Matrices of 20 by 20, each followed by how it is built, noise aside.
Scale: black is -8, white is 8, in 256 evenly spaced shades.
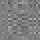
low rank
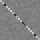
diagonal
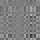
low rank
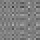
low rank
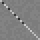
diagonal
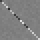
diagonal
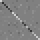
diagonal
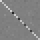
diagonal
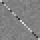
diagonal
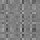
low rank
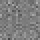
low rank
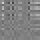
low rank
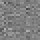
low rank
